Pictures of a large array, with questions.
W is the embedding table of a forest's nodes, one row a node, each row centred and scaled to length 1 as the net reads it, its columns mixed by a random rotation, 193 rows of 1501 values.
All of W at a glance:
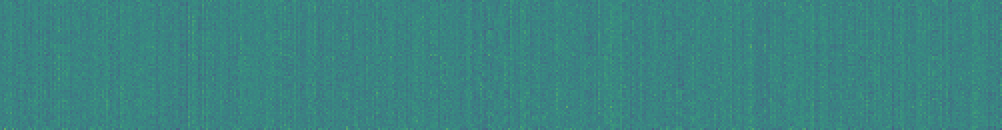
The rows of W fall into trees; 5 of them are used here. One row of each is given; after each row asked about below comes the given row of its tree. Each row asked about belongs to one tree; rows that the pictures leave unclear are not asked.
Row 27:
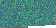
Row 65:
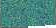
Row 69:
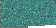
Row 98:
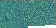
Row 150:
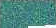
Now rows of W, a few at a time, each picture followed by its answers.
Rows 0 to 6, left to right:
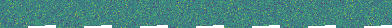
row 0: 27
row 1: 27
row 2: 65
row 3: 65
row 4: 69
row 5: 65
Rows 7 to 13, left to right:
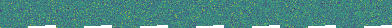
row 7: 69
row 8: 69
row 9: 65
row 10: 98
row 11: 65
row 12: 65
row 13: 27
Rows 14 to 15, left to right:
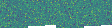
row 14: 98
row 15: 150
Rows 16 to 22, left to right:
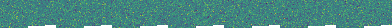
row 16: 65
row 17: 69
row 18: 150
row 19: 27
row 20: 65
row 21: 98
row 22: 65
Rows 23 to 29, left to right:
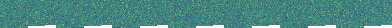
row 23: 150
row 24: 27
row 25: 65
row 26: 98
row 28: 98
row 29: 98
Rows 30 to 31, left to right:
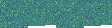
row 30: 98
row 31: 69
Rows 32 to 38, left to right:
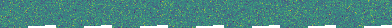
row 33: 69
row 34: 65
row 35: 98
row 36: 69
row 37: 65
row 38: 27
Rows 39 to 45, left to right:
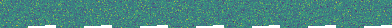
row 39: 69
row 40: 98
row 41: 65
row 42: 69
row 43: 69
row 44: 27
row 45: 98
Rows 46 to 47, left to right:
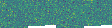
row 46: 98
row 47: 65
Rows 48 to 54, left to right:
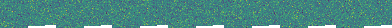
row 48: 98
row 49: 65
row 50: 65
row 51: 69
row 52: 65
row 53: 65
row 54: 65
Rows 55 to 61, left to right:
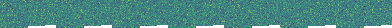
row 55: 98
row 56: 65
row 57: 65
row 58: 27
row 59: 65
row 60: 69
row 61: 98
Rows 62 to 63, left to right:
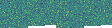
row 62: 65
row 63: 98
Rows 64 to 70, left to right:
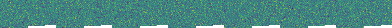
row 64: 65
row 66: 69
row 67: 65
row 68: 69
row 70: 69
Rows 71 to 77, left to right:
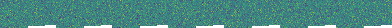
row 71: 65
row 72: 69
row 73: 65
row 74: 27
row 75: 98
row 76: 69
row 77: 69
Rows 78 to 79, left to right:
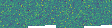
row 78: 27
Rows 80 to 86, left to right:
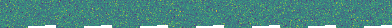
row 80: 65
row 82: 98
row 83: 98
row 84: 27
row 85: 69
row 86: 69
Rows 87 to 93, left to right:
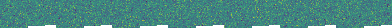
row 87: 27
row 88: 69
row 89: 69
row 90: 65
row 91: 98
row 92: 69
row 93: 150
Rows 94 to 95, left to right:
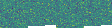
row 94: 69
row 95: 69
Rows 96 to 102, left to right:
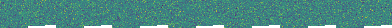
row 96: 27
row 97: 27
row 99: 98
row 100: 69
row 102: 98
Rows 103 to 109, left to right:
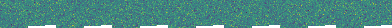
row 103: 27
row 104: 69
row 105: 69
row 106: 27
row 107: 65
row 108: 27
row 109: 27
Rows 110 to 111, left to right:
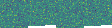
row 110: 98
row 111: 69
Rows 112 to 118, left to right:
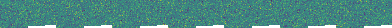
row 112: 27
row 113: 27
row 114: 98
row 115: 69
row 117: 69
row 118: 98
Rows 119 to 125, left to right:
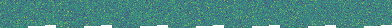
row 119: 69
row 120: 98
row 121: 27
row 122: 69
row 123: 65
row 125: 69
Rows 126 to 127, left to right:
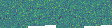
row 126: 27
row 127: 69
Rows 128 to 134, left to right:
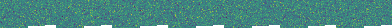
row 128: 69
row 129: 27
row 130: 27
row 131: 98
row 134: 69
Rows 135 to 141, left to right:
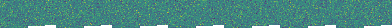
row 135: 98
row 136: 65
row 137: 65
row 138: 65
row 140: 65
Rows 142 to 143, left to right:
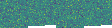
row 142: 69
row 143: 65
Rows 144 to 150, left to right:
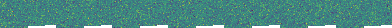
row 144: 98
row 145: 65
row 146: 65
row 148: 27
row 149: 27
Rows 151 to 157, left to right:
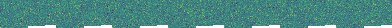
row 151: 69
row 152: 150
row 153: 69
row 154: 27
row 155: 98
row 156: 98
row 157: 27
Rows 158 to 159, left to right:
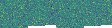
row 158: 150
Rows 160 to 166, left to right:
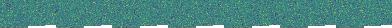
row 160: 98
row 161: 69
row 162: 65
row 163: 69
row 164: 150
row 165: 69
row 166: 65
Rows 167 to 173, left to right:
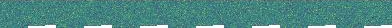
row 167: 98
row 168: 65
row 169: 65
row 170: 65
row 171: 65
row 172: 98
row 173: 27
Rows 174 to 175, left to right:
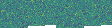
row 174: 98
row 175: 27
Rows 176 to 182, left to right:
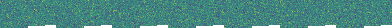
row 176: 98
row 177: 27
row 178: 98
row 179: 69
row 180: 69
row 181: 98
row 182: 69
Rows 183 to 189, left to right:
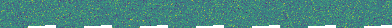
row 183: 98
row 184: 65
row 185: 69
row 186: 98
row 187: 65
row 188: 98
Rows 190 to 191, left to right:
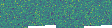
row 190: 150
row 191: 65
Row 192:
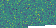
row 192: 150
